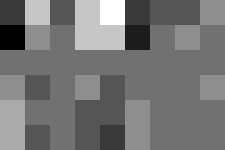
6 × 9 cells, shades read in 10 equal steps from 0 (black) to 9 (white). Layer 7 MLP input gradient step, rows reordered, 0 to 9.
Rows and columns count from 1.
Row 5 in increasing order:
3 3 4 4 4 4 4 5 6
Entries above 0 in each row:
9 8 9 9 9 9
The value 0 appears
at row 2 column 1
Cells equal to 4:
25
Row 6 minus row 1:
4 -4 1 -4 -7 3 1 1 -1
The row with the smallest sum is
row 6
